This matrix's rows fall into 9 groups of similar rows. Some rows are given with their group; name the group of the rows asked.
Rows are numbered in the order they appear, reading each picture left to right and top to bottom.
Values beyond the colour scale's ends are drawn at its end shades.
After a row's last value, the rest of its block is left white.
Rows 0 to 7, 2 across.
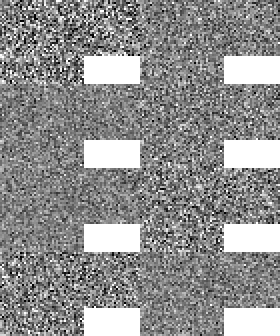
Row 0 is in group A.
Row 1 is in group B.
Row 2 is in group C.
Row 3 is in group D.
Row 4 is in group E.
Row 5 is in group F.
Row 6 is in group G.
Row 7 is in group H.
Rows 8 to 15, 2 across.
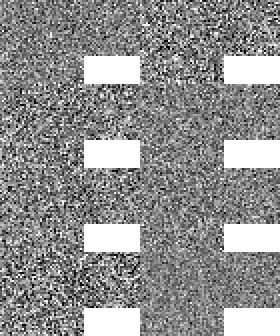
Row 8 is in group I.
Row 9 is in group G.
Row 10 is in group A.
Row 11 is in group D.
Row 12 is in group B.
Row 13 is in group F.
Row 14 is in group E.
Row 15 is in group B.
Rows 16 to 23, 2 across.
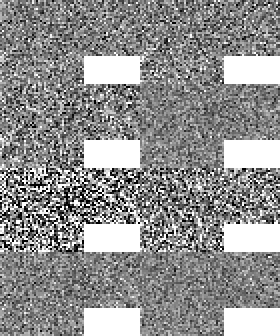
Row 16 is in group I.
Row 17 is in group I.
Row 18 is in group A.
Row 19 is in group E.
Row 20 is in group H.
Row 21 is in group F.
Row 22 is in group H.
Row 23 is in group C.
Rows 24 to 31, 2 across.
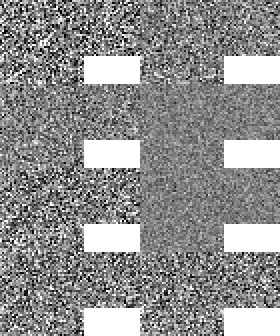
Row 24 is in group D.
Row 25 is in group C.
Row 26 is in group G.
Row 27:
F
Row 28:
I
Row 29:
C
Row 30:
I
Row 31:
I
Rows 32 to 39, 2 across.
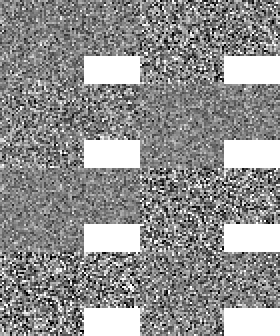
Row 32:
D
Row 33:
G
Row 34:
A
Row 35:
D
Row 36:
D
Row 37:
F
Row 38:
F
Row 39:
I
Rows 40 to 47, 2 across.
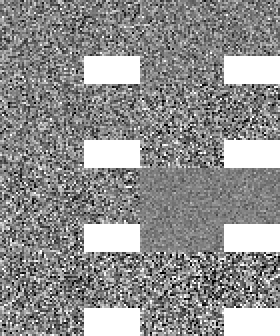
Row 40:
E
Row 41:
G
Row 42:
B
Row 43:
G
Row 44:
A
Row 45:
I
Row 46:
A
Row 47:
E
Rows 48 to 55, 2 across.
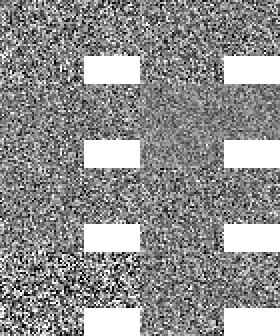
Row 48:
A
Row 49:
G
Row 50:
C
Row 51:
A
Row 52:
H
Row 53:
G
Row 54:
H
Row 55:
C
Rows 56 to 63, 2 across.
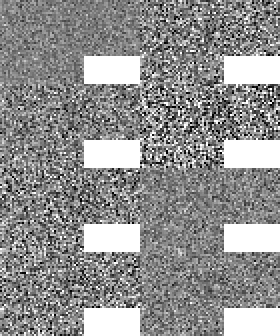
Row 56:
G
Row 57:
H
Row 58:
E
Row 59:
B
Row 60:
E
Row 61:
D
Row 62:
H
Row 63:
H
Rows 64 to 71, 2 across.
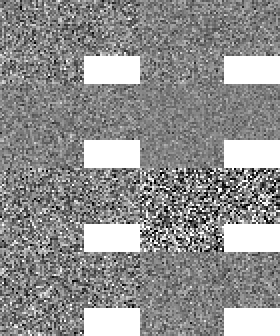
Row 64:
A
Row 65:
H
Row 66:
F
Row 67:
G
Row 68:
H
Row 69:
I
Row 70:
D
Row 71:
B
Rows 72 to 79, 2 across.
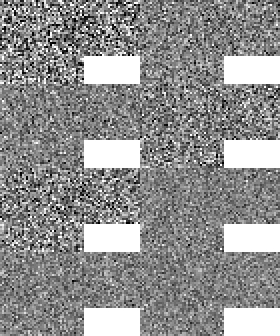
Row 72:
E
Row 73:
B
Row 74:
G
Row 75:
C
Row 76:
H
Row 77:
I
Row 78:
D
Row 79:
F
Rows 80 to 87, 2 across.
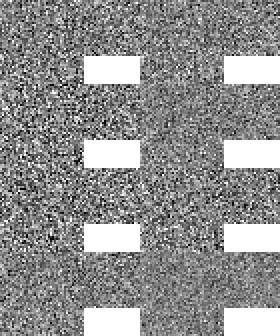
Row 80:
C
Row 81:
H
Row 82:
G
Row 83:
I
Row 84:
F
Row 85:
G
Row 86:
B
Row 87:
A
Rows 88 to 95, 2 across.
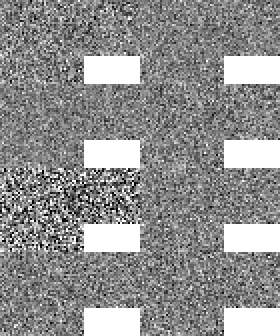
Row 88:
A
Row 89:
A
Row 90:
D
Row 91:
A
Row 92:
E
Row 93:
H
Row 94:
F
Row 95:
C
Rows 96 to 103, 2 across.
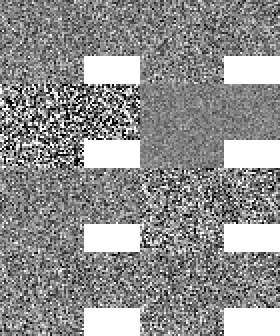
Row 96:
B
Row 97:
E
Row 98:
G
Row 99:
D
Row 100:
D
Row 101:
B
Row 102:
B
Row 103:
I
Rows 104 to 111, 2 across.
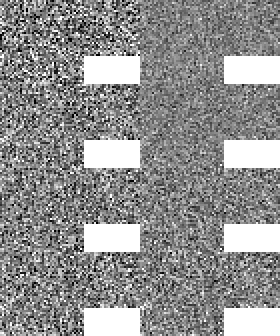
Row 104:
H
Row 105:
B
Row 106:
A
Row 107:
I
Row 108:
C
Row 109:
F
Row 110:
A
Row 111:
A
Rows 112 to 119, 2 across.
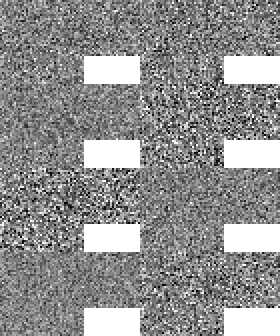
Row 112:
H
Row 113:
I
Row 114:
F
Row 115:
G
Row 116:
H
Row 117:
I
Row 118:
B
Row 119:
H
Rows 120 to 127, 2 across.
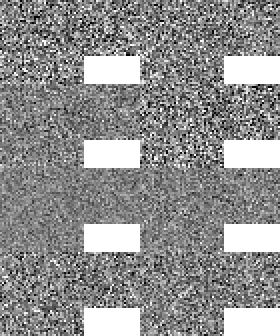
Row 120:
H
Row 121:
A
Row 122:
E
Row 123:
B
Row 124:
E
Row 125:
D
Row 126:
G
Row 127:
D
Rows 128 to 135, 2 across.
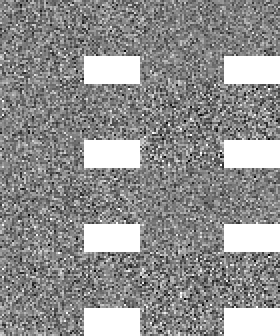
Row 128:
C
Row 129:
D
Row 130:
G
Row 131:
I
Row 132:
H
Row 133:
H
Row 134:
A
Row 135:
D
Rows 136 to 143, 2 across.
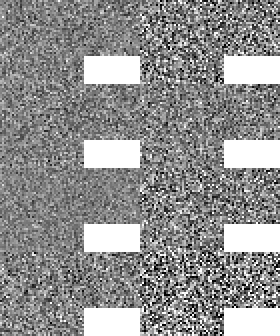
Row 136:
A
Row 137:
G
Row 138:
E
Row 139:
B
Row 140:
G
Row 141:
D
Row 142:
B
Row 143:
D
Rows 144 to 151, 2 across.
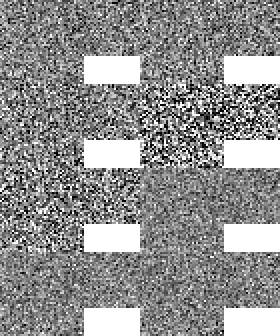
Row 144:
B
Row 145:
B
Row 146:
G
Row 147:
H
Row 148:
D
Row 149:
E
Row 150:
H
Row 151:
C
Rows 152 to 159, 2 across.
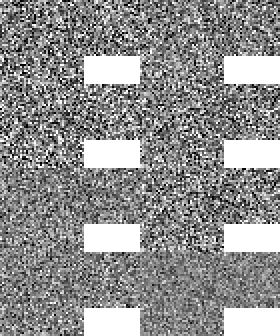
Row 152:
C
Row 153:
B
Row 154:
F
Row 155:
E
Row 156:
B
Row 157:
E
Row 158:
H
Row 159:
F
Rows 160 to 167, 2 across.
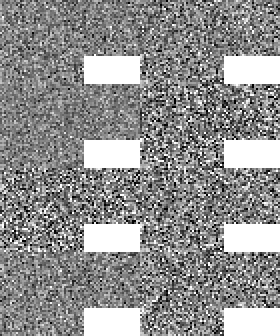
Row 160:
G
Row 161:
C
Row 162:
H
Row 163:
C
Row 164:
D
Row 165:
C
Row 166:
B
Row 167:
I
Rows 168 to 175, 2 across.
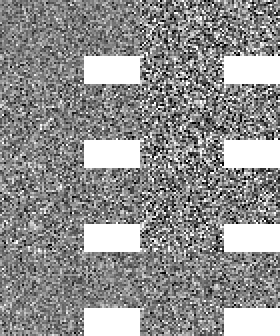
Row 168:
C
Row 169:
F
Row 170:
D
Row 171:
F
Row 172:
D
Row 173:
I
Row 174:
A
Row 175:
H
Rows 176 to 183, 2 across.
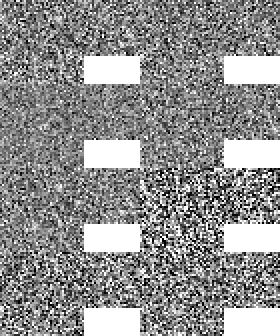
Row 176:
F
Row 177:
I
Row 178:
D
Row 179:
G
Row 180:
F
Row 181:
B
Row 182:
C
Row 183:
D
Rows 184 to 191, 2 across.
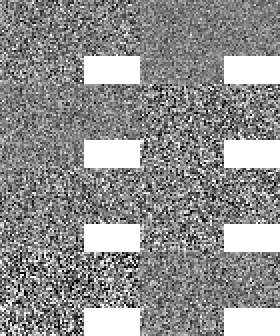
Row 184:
I
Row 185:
I
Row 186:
A
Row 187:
C
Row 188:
C
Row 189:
E
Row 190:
A
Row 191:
C
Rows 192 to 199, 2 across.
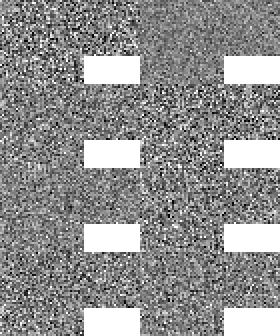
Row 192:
G
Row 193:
C
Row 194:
D
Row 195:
D
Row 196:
H
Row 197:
G
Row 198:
I
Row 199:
G
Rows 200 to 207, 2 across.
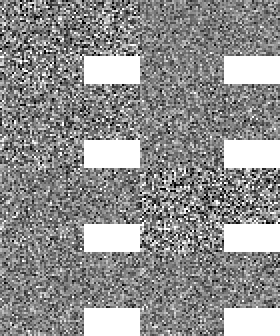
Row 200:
H
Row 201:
H
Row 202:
H
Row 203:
G
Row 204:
I
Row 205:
H
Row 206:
D
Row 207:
D
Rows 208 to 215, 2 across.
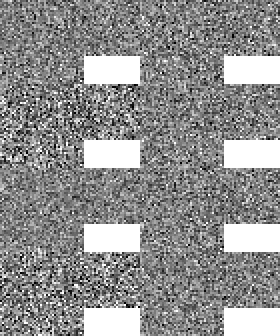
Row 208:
C
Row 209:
G
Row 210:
B
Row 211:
H
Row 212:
D
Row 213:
C
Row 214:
H
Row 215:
G
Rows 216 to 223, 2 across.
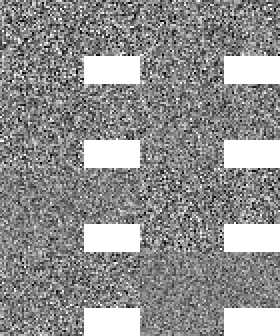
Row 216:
E
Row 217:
A
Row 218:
F
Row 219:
B
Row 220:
F
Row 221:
B
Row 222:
H
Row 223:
C
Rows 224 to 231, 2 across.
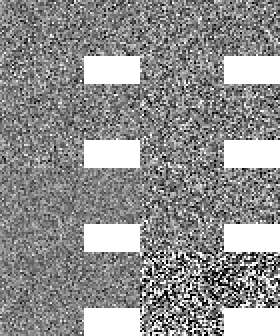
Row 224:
I
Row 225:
B
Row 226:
H
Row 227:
D
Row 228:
F
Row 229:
F
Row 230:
I
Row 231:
E
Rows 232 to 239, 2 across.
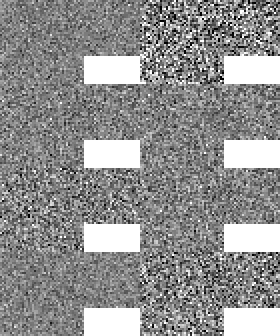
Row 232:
I
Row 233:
A
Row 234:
B
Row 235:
A
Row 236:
G
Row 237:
B
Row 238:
F
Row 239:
B
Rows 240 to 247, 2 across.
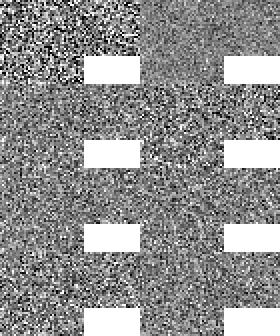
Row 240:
C
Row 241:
A
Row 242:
H
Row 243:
D
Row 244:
A
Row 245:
F
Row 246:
H
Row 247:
C
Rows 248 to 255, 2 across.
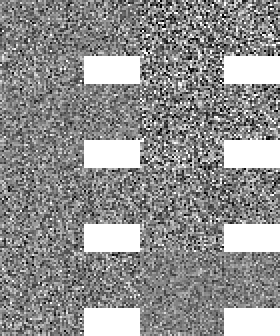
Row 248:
I
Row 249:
F
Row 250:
H
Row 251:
H
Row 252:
B
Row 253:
E
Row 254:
B
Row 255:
D
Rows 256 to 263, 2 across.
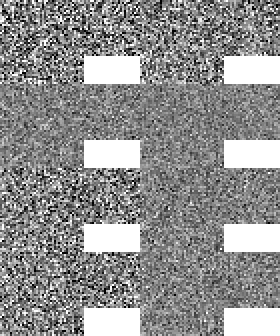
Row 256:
D
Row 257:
A
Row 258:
D
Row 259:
C
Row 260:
E
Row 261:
I
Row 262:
G
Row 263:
A
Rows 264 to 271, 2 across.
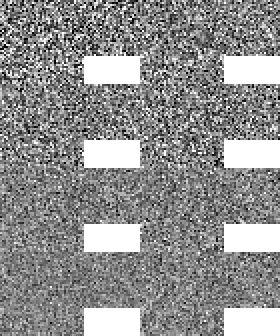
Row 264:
B
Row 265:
F
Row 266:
G
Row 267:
G
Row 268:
E
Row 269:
C
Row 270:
B
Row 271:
A
